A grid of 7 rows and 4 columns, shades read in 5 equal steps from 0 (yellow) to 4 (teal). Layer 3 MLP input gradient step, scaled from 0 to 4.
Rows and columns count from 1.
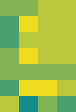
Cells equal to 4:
1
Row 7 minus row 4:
-1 4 1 2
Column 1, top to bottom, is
2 3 3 2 2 3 1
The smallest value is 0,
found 4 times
